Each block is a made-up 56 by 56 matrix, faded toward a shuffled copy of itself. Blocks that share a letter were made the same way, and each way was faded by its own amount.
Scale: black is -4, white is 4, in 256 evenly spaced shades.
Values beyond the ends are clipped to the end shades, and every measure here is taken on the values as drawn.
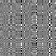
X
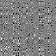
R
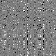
R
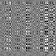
X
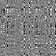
R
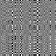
X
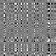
X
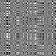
X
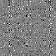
R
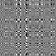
X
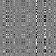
X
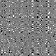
R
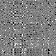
R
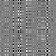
X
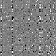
R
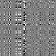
X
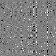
R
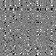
R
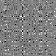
R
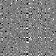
R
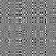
X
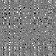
R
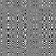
X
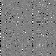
R
